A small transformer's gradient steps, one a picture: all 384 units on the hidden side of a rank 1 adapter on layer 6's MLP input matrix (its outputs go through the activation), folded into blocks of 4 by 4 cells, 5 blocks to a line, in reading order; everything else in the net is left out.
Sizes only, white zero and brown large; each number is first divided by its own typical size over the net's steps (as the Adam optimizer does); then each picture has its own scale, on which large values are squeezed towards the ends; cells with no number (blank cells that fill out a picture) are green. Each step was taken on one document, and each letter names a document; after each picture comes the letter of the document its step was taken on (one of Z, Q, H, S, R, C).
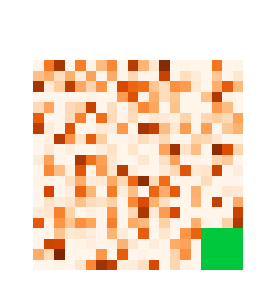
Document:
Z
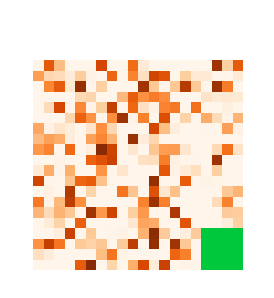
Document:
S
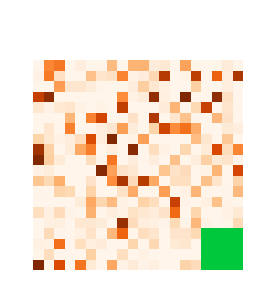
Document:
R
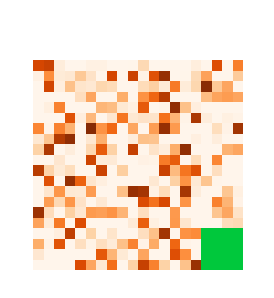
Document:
S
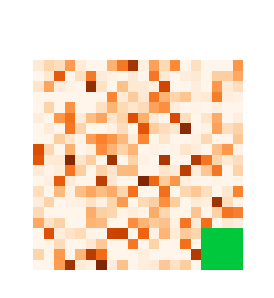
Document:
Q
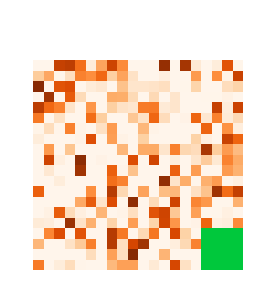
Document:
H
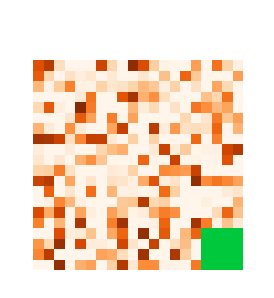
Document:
Z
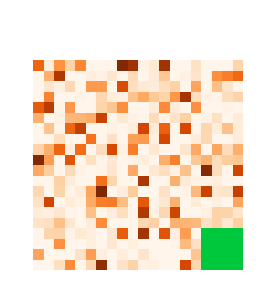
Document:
Q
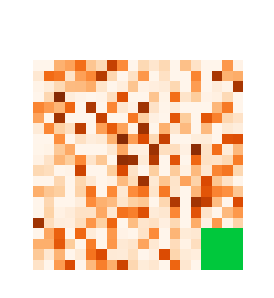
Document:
H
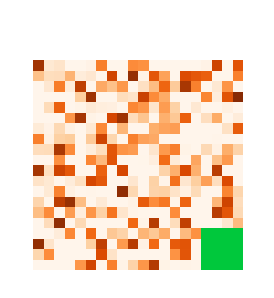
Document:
S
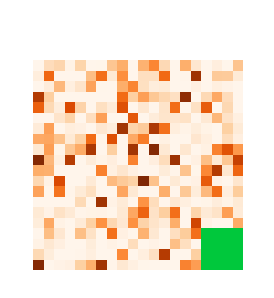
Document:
R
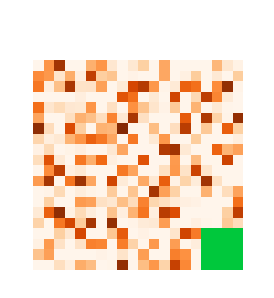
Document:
Z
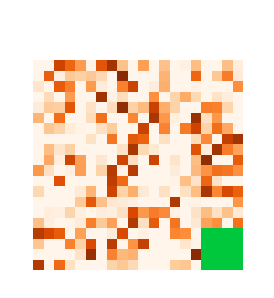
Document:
H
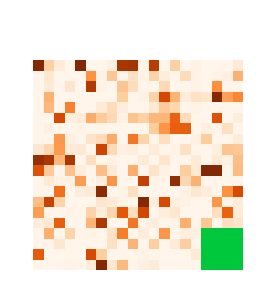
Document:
Q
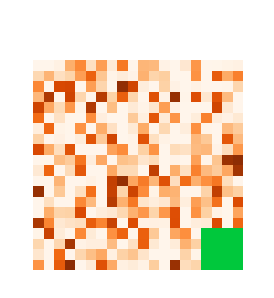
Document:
H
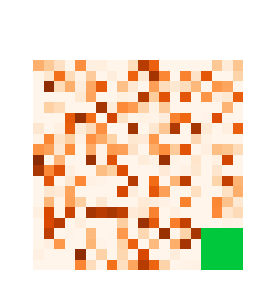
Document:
S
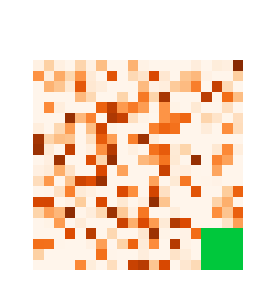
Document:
S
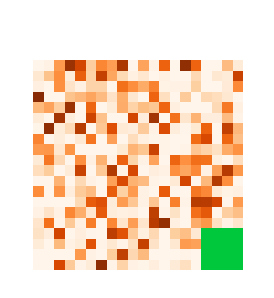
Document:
H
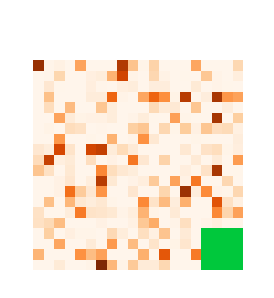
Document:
Q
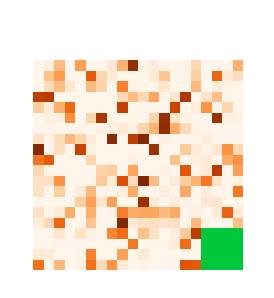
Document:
R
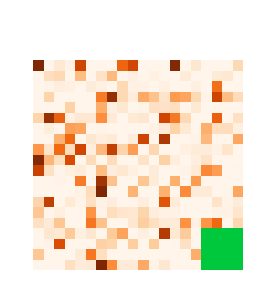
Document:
Q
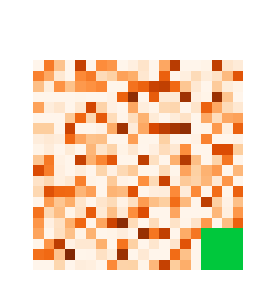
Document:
Z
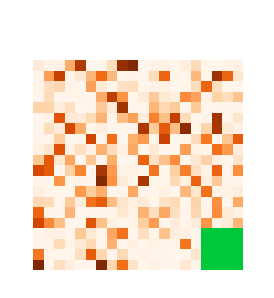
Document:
Q
